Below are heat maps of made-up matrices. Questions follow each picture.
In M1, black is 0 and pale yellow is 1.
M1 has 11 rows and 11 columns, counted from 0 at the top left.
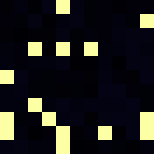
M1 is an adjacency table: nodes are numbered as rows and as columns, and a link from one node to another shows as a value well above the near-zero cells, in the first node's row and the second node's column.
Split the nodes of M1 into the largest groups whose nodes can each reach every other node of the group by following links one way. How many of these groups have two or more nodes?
0
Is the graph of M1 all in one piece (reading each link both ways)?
yes
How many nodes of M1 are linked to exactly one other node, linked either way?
3
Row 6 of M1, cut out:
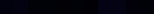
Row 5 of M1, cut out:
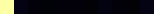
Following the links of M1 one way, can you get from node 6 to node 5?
no
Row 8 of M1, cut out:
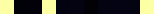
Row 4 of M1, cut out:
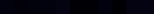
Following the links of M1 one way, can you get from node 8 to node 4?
yes
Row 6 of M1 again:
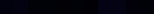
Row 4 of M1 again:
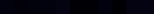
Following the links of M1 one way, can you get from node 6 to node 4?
no
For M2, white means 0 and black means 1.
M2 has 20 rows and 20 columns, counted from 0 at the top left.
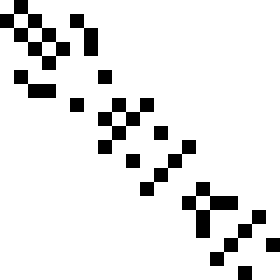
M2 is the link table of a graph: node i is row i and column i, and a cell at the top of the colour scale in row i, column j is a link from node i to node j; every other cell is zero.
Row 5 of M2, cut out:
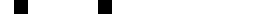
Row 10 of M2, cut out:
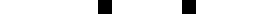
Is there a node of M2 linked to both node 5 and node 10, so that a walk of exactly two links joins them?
yes
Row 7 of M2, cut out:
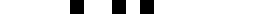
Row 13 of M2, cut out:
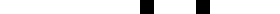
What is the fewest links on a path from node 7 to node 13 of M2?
2
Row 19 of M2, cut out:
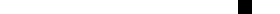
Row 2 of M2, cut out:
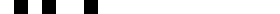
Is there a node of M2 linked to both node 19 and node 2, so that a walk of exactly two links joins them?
no
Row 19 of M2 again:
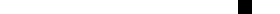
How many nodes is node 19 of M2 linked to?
1
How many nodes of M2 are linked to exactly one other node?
5
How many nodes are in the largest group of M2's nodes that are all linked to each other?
3
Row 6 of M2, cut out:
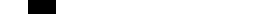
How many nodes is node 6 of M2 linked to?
2
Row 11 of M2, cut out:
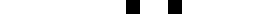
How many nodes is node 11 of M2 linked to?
2
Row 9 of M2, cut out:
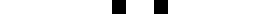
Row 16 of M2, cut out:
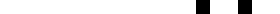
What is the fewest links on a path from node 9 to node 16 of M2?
6
